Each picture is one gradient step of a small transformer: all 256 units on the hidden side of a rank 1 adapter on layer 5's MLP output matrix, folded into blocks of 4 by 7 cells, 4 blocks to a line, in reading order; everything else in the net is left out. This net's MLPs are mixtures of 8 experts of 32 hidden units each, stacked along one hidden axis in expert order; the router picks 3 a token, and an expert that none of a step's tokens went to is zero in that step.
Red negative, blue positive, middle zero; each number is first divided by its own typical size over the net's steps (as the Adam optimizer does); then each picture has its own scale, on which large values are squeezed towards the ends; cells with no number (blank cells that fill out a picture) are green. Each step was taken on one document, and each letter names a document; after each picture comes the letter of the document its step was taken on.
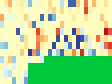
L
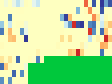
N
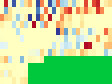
L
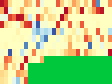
L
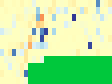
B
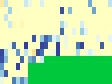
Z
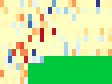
B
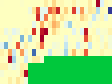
B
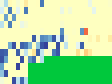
Z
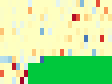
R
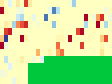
Z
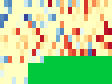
L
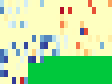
Z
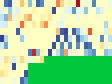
L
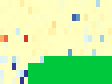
R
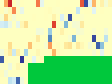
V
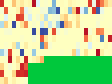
B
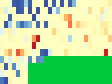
N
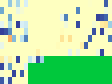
N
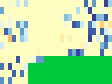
N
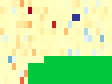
R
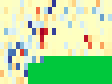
B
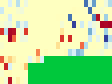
N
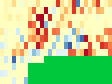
L
